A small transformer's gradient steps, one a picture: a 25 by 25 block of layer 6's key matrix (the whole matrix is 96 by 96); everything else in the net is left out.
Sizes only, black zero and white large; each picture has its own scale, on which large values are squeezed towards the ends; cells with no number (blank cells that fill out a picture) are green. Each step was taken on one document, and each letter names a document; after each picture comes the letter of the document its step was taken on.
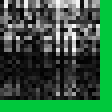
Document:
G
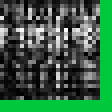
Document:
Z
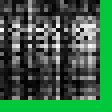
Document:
Z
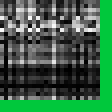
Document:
Z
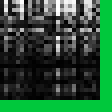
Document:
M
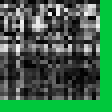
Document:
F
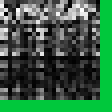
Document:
F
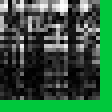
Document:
Z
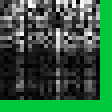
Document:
G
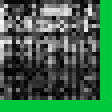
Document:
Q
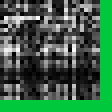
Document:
F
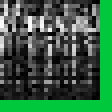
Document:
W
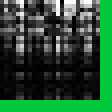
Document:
M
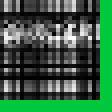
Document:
M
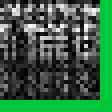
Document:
W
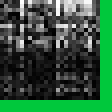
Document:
G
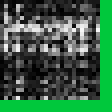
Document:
F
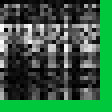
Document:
Q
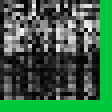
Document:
G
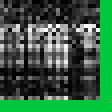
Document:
Z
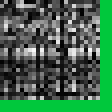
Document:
F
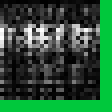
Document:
W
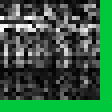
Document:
Q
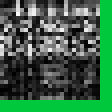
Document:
W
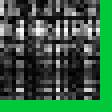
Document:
G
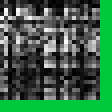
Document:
Q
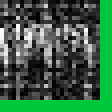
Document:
W
